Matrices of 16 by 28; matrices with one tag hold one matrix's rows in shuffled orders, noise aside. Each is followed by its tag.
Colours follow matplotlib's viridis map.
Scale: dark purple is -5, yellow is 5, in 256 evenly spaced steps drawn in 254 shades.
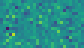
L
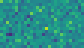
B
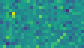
L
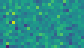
L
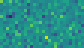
B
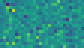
L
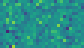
L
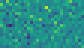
B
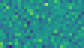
B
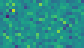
L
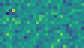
L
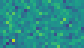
L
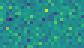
B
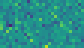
B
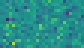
L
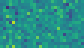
L
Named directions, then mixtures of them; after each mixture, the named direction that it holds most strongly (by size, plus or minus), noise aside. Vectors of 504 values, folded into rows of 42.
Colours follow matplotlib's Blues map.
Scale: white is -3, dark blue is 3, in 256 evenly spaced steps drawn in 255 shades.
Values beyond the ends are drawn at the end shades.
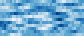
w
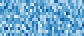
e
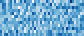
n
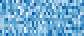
n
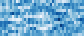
w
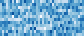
n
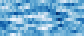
w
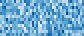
e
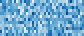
n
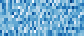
n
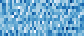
n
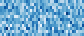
e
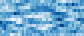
w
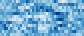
w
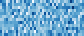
n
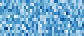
e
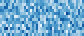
e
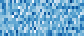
n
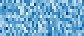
e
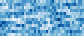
w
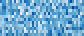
n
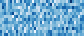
n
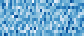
n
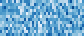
e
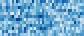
n
